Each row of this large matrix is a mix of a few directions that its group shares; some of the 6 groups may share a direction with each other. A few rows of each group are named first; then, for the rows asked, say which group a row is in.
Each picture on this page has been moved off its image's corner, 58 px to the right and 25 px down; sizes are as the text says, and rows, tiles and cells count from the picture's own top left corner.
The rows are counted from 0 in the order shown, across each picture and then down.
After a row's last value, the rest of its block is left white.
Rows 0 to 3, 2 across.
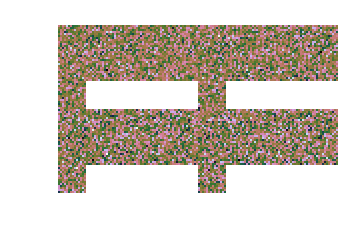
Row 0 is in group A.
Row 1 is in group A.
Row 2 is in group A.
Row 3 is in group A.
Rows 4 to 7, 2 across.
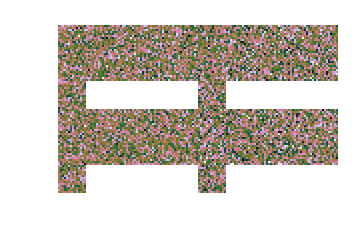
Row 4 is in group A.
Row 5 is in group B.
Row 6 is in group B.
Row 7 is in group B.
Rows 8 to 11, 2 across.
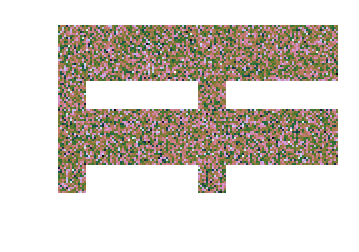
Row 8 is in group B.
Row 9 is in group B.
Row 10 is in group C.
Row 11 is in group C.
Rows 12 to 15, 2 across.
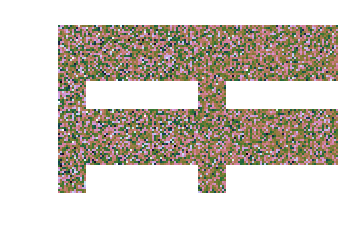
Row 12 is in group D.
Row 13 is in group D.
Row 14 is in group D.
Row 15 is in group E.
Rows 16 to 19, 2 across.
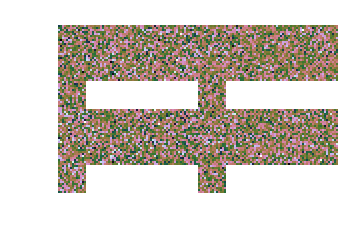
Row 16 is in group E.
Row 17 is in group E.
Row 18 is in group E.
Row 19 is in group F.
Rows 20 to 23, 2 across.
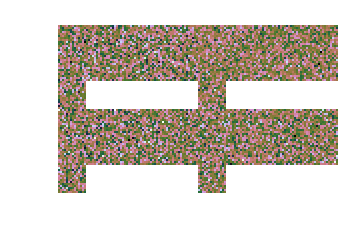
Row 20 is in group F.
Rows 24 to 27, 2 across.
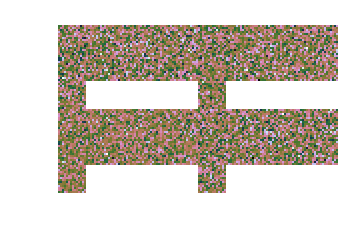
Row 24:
E
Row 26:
E
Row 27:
E
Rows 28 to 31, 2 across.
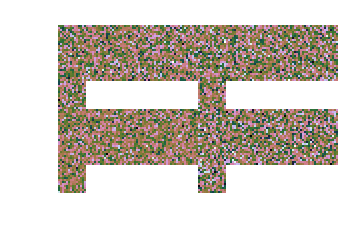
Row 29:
F
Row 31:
D
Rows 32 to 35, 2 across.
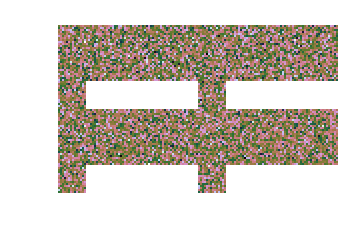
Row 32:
F
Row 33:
A
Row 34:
F
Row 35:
D
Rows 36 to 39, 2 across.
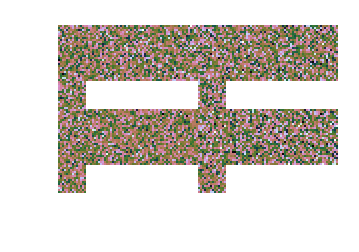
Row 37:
C
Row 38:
E
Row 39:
B
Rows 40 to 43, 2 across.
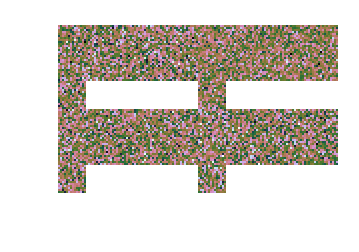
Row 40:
F
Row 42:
A
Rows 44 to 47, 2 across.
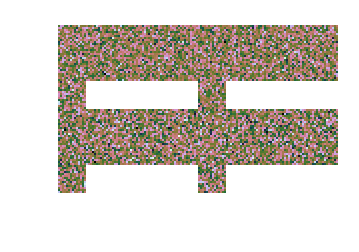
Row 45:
F
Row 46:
D
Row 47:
E
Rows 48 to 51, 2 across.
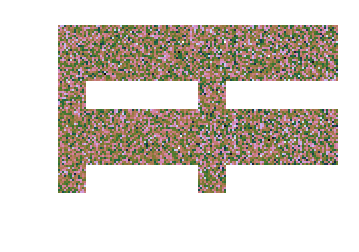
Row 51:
C
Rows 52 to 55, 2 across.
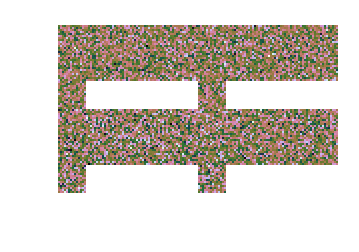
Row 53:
C
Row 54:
A
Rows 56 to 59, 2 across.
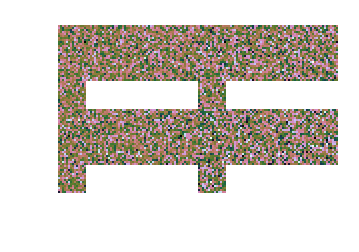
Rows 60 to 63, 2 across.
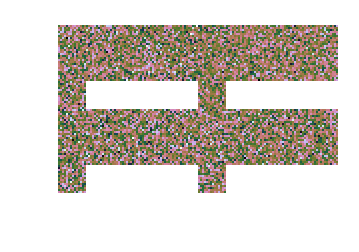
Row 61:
E
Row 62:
C
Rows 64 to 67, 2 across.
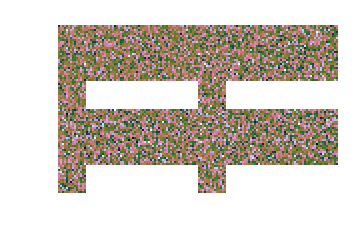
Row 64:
C
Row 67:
E
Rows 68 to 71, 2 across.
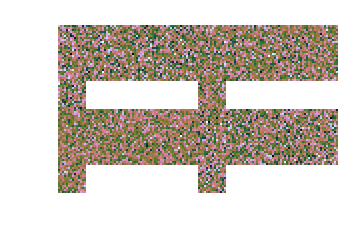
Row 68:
C
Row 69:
C
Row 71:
B
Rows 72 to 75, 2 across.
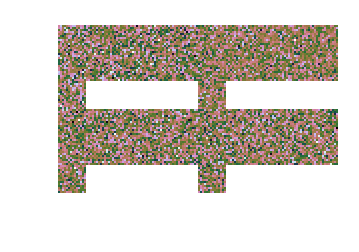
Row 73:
A
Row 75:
D
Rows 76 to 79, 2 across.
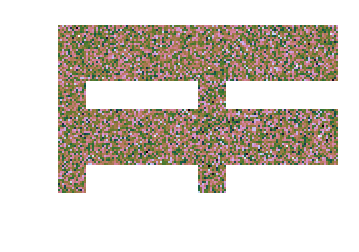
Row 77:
B
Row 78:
B
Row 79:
D
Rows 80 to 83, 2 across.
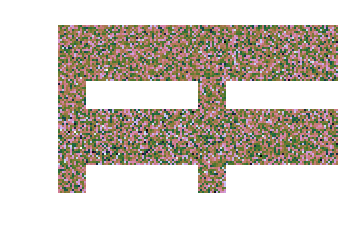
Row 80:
D
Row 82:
B
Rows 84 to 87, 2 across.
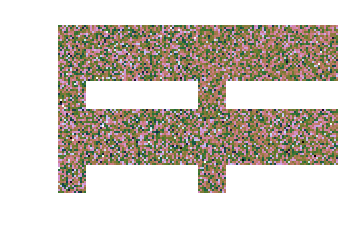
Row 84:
A
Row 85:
F
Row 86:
C
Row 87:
B
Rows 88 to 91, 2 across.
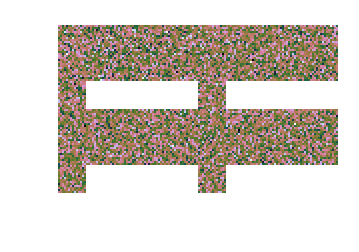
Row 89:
E
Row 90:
C
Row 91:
A
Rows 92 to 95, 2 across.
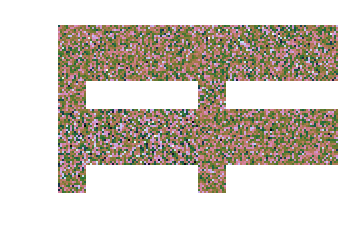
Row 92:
A
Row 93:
B
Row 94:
F
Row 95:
E
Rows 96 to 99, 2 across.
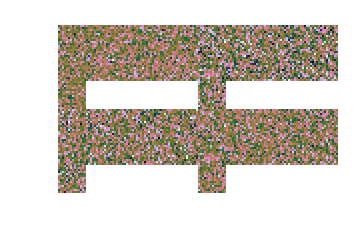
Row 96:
E
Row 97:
C
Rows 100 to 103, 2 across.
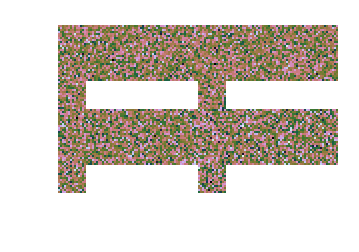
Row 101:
B
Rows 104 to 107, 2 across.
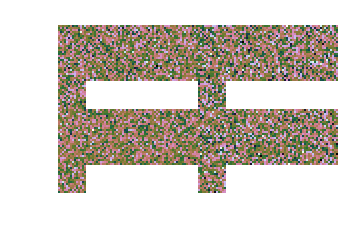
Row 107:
F
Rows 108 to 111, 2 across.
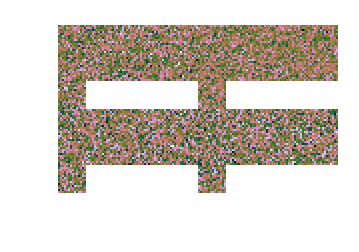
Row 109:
E
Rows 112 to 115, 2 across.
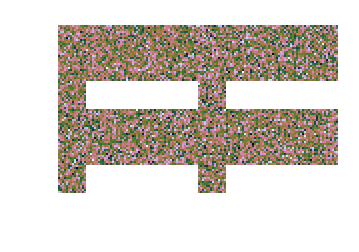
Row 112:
B
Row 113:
C
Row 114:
E
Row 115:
A
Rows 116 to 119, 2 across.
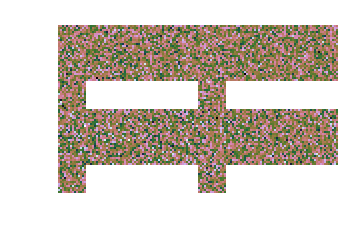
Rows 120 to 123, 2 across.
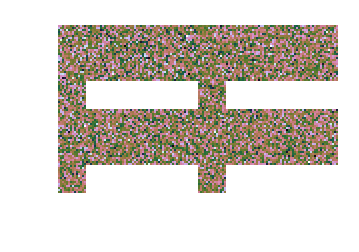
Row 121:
E
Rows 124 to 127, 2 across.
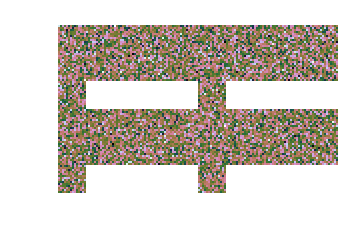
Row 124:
C
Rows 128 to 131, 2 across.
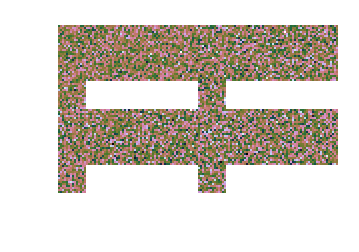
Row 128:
F
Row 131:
D
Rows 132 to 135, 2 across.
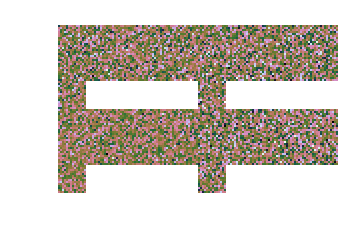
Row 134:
E
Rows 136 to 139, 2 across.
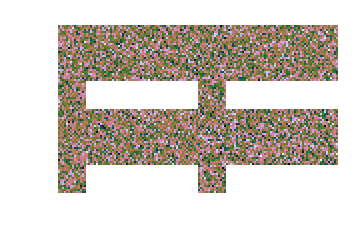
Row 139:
F
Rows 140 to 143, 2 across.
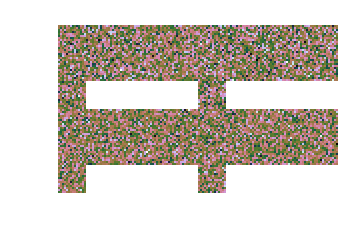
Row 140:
A
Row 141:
B
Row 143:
F
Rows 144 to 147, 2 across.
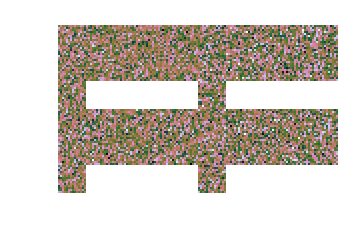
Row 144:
E
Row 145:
A
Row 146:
D
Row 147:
A
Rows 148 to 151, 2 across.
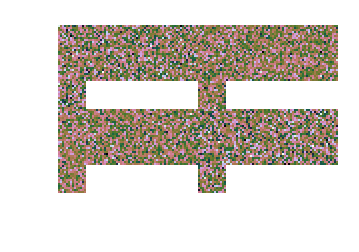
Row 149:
F
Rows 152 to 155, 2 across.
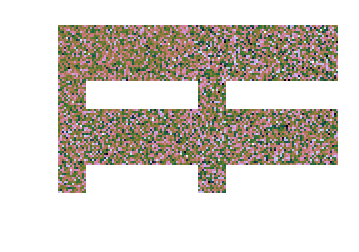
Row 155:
E
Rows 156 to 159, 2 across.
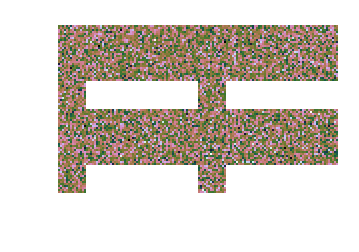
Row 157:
F
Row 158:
C
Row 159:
A
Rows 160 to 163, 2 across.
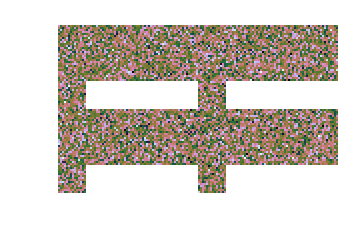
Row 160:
B
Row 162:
E
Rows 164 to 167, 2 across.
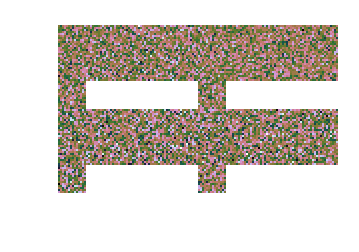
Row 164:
B
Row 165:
E
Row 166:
C
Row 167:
E
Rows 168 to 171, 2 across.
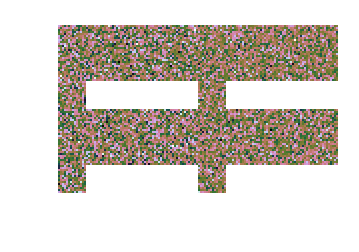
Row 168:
D
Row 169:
A
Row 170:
C
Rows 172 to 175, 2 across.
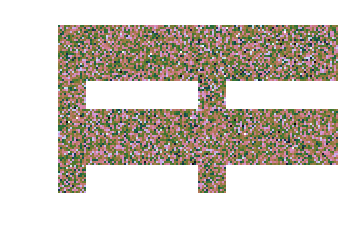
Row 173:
D
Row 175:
A
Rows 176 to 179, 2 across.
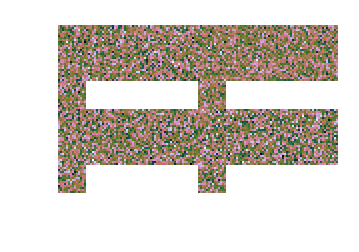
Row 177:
B
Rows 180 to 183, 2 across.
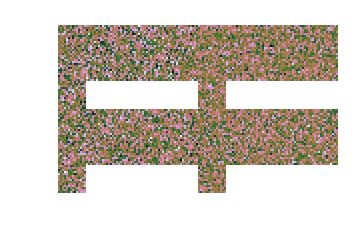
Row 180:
B
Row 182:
F
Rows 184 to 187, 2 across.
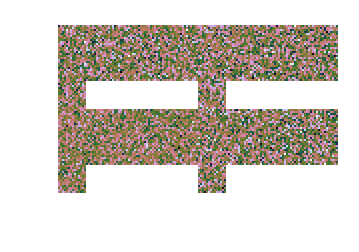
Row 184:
C
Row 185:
E
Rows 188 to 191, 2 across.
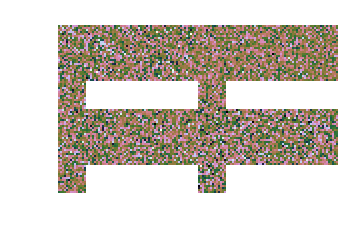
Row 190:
A
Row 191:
D
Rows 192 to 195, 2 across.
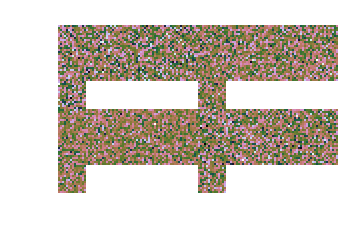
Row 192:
C
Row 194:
A
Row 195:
B
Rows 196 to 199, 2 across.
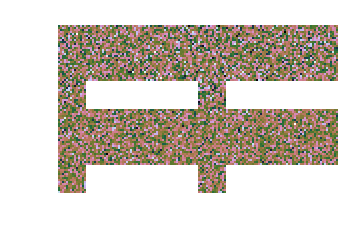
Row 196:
B
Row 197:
D
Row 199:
A
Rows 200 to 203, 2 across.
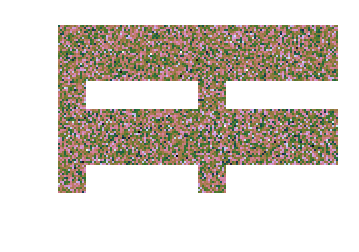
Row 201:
A
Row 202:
A
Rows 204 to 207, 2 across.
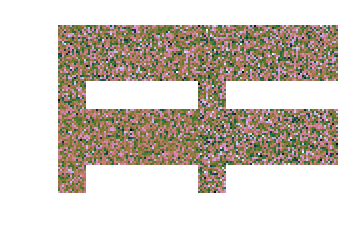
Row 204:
A
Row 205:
C
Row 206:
E
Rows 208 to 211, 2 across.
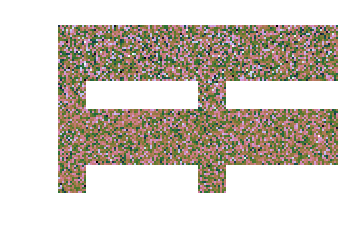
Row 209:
E
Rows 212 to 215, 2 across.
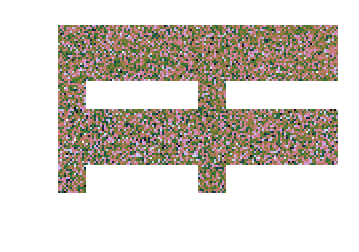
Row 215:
E
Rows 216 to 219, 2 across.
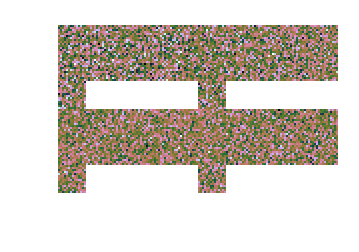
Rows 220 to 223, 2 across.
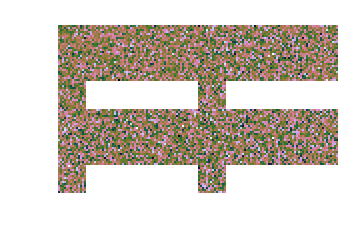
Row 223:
C
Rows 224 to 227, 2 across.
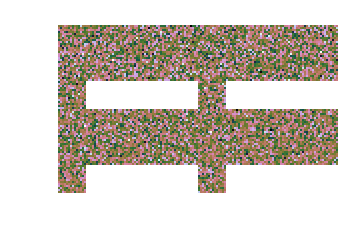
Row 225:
F
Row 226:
C
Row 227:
E
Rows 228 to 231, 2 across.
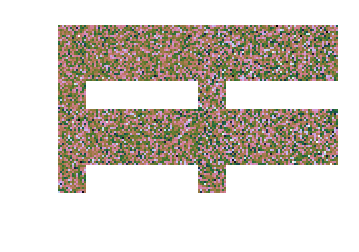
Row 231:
D
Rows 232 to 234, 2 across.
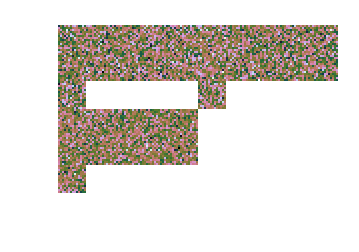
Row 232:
C
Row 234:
F
